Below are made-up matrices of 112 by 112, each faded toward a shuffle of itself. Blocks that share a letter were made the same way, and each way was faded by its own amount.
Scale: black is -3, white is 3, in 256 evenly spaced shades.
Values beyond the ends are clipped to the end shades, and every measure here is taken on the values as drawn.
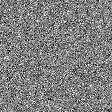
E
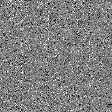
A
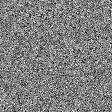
E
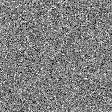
E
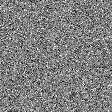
E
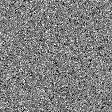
E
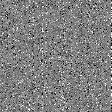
A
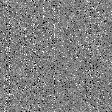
A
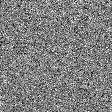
E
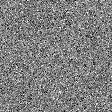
E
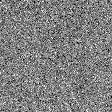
E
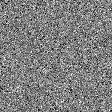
E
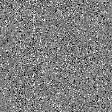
A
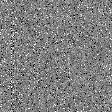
A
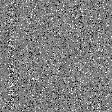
A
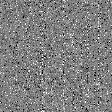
A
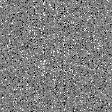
A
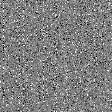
A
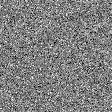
E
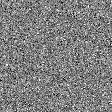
E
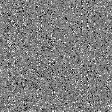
A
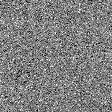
E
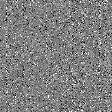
A
